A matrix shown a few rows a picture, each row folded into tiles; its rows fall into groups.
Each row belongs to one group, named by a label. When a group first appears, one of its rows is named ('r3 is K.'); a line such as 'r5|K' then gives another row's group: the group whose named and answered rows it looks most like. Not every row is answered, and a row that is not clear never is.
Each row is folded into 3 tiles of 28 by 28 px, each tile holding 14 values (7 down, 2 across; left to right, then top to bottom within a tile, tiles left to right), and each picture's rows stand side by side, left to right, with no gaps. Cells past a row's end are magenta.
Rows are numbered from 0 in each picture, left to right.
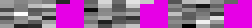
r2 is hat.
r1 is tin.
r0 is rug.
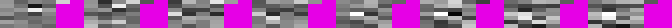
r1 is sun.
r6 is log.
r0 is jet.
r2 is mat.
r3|mat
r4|rug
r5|rug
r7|log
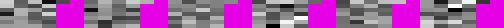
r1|tin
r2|jet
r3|hat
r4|mat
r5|sun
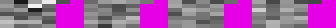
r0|sun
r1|hat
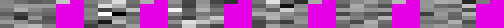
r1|rug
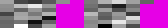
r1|hat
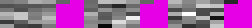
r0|log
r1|hat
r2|rug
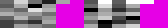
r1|tin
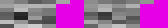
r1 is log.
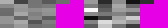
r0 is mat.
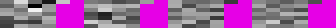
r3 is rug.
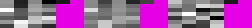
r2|rug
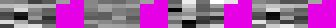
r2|tin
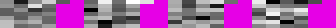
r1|tin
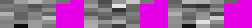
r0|hat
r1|sun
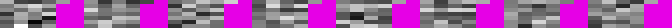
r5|jet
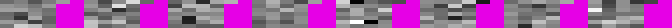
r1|sun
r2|mat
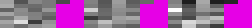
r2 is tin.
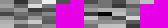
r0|sun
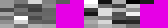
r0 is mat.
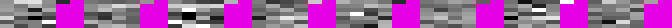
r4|rug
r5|log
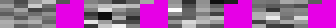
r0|sun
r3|log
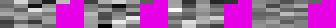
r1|hat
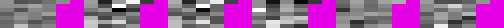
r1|sun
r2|sun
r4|tin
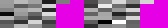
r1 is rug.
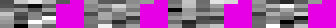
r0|hat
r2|tin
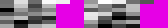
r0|tin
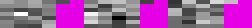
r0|rug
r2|mat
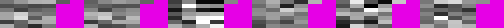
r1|log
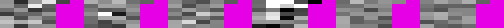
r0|sun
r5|log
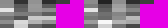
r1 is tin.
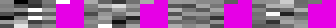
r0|jet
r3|rug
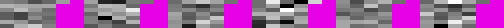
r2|hat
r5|hat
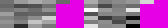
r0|hat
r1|jet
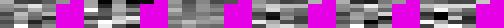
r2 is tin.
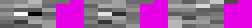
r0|rug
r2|sun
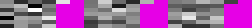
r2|log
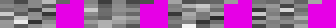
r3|jet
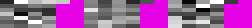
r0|mat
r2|sun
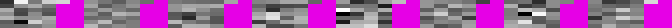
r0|mat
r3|log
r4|jet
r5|rug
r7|jet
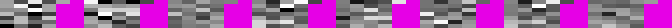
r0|jet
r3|sun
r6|sun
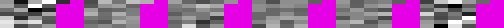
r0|sun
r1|mat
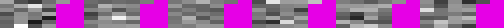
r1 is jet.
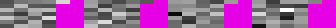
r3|jet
